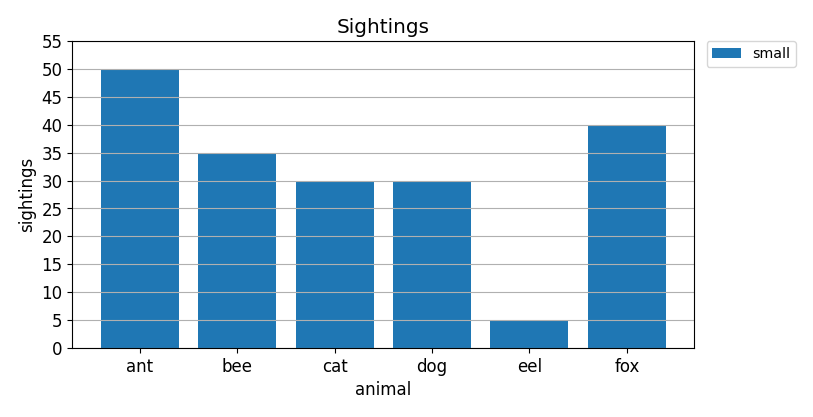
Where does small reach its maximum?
ant
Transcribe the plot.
Title: Sightings
x-axis: animal, ticks ant bee cat dog eel fox
y-axis: sightings, ticks 0 5 10 15 20 25 30 35 40 45 50 55
Legend: small
Values:
small: 50 35 30 30 5 40
